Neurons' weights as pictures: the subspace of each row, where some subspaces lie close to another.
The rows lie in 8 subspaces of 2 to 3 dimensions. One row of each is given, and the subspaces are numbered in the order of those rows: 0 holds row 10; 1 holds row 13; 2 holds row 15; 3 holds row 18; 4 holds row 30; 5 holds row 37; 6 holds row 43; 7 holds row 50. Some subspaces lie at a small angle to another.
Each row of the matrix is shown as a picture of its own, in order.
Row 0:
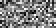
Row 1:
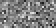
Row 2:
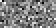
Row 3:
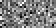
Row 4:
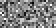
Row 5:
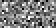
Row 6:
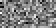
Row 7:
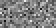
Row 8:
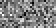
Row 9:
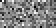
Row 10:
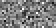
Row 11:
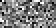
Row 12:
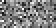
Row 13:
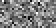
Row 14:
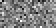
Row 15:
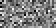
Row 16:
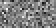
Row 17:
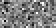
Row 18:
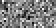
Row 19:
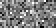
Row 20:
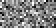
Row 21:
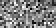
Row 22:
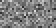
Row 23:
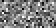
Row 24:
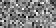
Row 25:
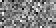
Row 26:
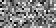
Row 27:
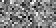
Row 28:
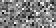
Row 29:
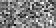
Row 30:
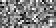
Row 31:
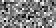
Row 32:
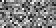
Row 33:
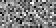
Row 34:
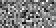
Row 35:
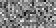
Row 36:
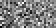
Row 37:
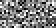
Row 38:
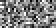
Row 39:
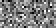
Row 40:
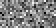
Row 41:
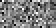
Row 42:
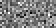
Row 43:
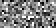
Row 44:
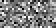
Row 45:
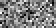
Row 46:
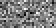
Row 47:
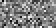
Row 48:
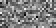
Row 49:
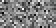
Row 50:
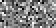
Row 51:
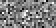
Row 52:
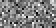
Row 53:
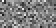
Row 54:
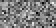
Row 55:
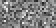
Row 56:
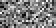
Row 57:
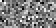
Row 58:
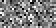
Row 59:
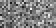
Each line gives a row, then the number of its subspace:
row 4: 3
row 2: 7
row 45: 4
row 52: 5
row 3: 5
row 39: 4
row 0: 4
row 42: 5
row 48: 4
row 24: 5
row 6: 4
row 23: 6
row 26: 2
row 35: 3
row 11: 7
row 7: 4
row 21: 5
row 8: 3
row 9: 0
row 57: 7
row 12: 6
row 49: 6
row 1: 2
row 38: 4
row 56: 4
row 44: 6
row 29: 5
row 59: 5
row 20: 7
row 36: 5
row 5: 6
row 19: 7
